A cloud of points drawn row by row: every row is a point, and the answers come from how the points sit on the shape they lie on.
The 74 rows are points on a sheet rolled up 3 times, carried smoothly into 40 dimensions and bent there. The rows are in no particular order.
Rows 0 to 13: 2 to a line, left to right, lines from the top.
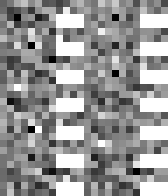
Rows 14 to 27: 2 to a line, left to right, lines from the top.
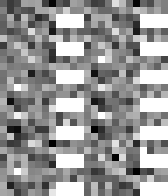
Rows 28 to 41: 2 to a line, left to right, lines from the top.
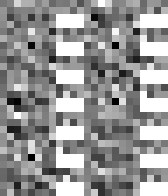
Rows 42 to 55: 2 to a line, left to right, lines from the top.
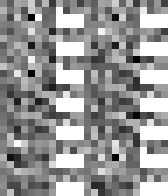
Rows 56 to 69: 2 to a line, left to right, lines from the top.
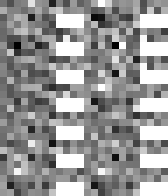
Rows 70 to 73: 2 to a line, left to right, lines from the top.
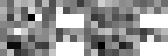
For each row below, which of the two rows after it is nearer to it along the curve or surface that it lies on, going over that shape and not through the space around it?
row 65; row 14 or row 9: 9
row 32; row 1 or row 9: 1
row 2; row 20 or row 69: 20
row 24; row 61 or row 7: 61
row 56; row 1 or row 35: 1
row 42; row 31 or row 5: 31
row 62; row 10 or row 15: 10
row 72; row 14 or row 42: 14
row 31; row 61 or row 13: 61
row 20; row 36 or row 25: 36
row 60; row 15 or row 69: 69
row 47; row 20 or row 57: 57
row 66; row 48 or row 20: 48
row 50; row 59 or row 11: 11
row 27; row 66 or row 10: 66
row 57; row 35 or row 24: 24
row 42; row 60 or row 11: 11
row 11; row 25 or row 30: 30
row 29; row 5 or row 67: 5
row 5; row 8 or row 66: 66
